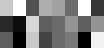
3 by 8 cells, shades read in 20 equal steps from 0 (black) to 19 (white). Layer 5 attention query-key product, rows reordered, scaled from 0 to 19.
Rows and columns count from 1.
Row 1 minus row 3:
8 19 -9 8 4 -1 19 -14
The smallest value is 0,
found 2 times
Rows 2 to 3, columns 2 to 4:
1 16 7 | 0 15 5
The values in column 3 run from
6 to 16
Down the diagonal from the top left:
15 1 15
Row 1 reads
15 19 6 13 12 8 19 4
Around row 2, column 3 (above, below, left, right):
6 15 1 7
